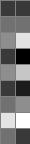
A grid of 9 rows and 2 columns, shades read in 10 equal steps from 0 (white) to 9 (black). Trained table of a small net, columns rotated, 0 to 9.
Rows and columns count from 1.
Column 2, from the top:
7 5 1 9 2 8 4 0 7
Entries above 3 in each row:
2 2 1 2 1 2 2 0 2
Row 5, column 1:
4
